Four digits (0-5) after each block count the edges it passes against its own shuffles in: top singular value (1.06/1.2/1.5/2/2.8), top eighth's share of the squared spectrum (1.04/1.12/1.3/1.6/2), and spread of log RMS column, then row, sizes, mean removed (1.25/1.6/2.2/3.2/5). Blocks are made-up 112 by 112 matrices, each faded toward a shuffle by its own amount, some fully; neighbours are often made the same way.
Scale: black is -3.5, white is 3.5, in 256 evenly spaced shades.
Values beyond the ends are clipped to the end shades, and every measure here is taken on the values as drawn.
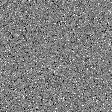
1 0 0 0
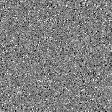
3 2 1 1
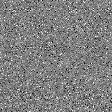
3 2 0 1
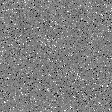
2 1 0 0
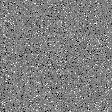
3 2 1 0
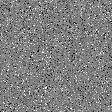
0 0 0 0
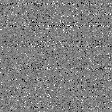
2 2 2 3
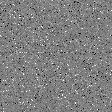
0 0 0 0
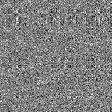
4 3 2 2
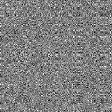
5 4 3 3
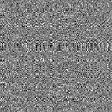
5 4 3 3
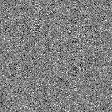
3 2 1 0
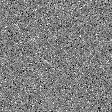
1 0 0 0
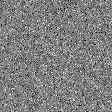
0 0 0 0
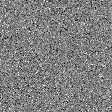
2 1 0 0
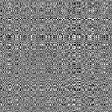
5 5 4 4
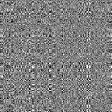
5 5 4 3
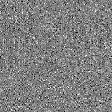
4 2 1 1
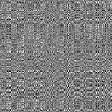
5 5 4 4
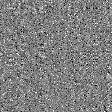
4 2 1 1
